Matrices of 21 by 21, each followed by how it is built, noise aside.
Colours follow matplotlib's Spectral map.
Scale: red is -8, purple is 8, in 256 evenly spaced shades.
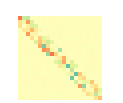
banded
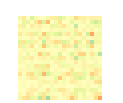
low rank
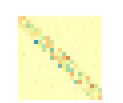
banded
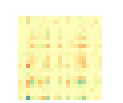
low rank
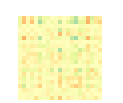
low rank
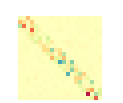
banded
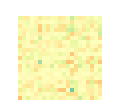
low rank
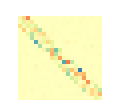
banded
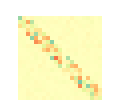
banded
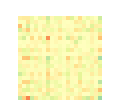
low rank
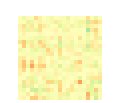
low rank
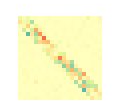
banded
